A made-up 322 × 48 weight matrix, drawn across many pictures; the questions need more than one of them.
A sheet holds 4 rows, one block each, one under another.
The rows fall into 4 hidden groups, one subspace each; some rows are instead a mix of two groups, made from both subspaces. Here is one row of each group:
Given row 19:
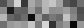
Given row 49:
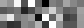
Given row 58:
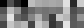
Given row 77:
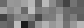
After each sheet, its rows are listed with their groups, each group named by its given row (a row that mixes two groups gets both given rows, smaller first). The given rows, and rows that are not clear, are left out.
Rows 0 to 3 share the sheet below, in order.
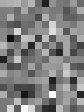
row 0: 49 and 77
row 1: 19 and 77
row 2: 19
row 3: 77
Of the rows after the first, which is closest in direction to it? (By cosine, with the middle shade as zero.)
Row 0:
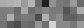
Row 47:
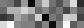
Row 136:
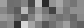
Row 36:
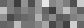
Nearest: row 136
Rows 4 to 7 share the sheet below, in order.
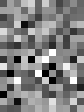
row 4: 77
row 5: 19
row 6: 49
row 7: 77
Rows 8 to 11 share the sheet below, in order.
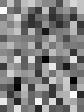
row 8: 77
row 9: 49
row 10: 49
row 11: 49 and 58
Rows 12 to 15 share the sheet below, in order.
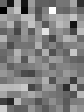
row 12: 49 and 77
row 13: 49
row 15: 58
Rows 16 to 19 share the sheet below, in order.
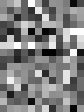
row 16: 19 and 49
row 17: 19 and 77
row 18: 49 and 58
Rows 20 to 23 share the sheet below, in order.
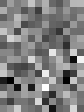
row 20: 77
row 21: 19
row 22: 49
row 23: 49
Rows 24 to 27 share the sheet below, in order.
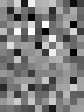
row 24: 19
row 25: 49
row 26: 19
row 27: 19
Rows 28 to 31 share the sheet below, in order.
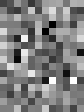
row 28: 19
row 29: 77
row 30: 19
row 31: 19 and 77
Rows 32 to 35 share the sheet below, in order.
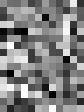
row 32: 49
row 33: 58
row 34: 58
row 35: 77
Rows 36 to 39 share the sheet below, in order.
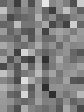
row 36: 49
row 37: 77
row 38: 77
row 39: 77
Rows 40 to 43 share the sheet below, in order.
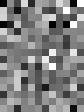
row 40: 19 and 49
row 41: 19
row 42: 77
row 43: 49
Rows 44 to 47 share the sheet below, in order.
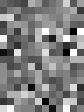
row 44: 58
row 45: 49
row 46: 19
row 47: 49
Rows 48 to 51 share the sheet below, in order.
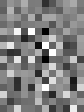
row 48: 19
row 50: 49
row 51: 49
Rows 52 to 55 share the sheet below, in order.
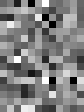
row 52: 49
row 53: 77
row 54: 19
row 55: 77
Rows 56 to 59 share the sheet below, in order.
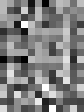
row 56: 77
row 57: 58
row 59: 19
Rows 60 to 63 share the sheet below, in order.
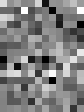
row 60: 77
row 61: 77
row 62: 19
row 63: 19
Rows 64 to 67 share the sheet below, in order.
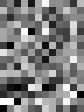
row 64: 49
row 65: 49 and 58
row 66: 19 and 77
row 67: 58
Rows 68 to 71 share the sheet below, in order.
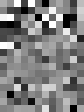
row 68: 49
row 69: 58
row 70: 49
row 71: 19
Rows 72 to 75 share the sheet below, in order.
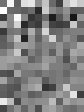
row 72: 77
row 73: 77
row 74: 58
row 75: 58
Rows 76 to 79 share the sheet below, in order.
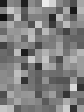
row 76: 58
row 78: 77
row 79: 49
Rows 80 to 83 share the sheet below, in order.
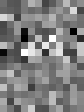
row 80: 58
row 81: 49 and 77
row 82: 58
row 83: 58 and 77
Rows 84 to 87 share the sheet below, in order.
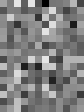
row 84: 49
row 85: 19
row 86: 77
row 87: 77
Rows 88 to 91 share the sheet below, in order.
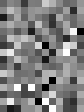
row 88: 58
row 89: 49
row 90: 19
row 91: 49
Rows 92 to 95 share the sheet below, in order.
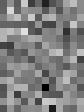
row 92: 19
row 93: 58 and 77
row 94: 49
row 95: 19
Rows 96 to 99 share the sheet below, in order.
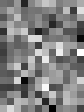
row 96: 58 and 77
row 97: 19 and 77
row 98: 77
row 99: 49 and 77
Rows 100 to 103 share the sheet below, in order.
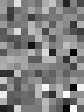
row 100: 19 and 58
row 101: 19
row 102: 58
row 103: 49
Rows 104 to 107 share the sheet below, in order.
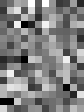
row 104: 77
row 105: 58 and 77
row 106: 58
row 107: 58
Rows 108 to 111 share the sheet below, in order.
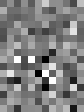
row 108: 49
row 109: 19 and 49
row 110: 49
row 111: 49
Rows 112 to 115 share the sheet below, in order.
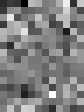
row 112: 58
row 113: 58
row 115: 77
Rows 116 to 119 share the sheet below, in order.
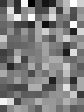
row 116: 19
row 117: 49
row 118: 19
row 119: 58
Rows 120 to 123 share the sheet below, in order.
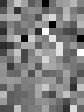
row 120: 19
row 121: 77
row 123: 49
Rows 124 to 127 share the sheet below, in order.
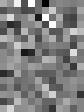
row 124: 49
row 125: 19 and 77
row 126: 58
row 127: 49 and 77
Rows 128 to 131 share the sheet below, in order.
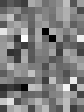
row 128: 58
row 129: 77
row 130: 19
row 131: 58
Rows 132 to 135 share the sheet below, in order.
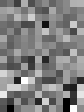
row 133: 49
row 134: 77
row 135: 49 and 58
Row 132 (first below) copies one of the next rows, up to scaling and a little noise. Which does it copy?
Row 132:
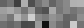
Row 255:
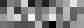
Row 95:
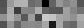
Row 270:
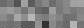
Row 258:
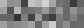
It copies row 270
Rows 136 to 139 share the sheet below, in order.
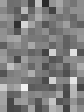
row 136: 77
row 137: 19
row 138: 19
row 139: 58
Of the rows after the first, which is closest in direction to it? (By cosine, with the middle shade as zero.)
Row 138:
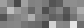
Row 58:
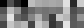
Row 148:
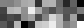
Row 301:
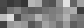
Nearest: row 148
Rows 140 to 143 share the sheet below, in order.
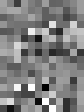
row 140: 19
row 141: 77
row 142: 19
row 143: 49
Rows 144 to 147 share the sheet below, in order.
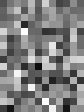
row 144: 77
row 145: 58
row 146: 77
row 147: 49
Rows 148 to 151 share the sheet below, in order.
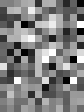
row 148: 77
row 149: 77
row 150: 49
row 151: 19
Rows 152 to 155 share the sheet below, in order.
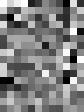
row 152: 58
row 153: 49
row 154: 49
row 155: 19 and 58
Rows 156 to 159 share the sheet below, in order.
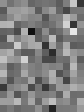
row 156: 49
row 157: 19 and 49
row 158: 58
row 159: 19
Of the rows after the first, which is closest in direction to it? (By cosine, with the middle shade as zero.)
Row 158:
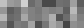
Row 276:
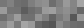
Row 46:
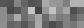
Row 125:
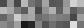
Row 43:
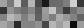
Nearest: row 43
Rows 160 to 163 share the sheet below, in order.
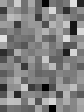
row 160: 49
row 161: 49
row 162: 77
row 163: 19
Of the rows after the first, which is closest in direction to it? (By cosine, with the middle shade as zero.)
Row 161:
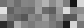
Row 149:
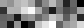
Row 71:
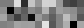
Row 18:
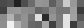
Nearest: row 71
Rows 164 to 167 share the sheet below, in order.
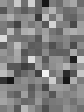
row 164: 49
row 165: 77
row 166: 49
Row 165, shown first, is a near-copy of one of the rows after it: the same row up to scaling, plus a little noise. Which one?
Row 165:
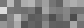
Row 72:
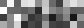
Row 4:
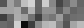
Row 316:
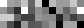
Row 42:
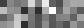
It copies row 72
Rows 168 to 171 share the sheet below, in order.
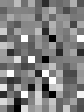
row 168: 49
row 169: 77
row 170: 49
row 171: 77
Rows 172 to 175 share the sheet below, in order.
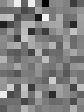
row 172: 19 and 49
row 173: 19 and 77
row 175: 49 and 77
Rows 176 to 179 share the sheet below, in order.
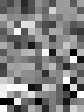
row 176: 77
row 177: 19
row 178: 49
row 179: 58
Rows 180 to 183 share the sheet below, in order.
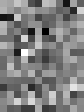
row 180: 58
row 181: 77
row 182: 19
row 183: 19
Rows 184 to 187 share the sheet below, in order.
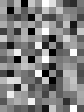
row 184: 19
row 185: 49
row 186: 49
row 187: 19
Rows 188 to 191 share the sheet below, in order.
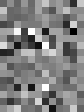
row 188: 49
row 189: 19 and 49
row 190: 49
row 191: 49
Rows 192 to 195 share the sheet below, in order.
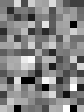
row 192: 19
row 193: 19
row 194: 77
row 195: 49
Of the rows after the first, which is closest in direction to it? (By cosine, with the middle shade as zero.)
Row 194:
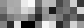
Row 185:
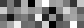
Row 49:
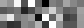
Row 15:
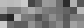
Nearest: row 15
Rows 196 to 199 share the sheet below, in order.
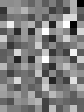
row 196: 19 and 49
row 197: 49
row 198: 49
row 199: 19
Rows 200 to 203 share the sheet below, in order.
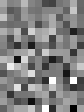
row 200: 58
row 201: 19
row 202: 19
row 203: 19
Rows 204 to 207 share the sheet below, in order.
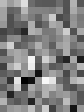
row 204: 58
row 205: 58
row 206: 77
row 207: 19
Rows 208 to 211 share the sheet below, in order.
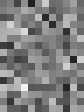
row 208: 49
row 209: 58
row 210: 49 and 58
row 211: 58
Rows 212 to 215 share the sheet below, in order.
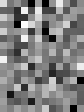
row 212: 77
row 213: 77
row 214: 19 and 77
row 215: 19
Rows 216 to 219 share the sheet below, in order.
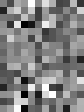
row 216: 77
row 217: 19
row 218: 77
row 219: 77
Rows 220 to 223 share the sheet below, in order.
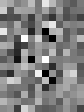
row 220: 19 and 77
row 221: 77
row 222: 49
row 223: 77
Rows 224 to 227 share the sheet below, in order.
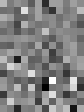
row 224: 77
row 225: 49
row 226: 19
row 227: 49
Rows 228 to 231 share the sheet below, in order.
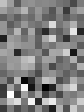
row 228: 19 and 77
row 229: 49
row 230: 77
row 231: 19
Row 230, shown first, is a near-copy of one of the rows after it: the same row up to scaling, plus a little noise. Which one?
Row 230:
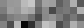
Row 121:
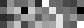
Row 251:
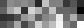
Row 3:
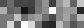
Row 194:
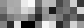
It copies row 194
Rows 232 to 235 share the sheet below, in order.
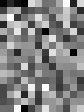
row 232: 58
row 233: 49
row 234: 77
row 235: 77
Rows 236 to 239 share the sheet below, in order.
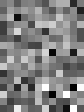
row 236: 58 and 77
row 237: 19
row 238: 77
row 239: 49
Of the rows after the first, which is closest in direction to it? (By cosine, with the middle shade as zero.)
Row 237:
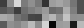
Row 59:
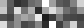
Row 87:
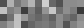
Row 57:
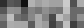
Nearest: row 57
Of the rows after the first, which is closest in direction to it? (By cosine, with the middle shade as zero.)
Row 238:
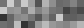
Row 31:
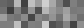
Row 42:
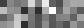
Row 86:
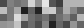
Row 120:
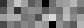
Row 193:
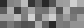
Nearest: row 42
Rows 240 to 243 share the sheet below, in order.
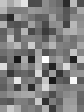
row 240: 58
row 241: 19
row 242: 49
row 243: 49
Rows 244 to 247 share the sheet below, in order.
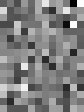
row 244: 49
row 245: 19
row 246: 77
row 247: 58
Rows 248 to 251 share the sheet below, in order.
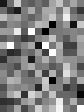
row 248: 19
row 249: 49
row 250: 19 and 49
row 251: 77
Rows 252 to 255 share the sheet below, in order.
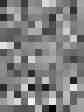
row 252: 58
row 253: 58
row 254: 19
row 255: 19
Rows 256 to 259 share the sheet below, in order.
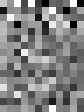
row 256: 49
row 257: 77
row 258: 19
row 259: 19
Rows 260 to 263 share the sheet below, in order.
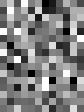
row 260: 19
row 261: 58 and 77
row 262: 19
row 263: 49
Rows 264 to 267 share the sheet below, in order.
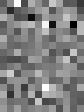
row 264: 19
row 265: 49
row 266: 58
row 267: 19
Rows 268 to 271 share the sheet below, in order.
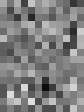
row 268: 19
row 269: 49 and 58
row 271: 19
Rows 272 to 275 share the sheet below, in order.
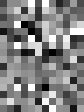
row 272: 77
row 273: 19
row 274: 49
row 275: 49
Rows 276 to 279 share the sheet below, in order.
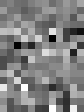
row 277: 19 and 77
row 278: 58 and 77
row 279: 19 and 58
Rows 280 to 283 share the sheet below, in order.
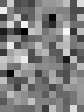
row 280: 58 and 77
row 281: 58
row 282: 58
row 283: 19
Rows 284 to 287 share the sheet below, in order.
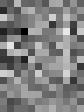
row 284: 19 and 77
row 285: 58
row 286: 19 and 58
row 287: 77
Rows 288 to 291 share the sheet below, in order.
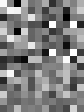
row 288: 19
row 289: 19
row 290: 58
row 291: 49
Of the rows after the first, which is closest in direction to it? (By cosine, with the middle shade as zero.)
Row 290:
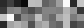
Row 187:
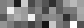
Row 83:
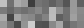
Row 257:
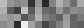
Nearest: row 257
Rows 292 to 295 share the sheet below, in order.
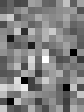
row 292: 58
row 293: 19
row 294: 77
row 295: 58
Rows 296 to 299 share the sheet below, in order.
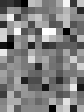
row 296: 58
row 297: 19 and 58
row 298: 77
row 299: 19 and 49
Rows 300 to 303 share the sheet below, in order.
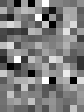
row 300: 49
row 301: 58
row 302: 19
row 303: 19
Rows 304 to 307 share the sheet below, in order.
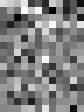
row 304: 77
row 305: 77
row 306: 49
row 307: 19
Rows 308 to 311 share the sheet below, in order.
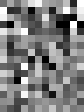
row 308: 49 and 77
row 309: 58
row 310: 77
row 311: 77
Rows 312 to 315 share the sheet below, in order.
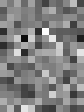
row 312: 49
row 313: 77
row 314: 49
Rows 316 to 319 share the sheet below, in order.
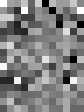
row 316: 77
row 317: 58
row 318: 49 and 77
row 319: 58
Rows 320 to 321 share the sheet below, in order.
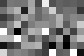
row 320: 77
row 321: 19
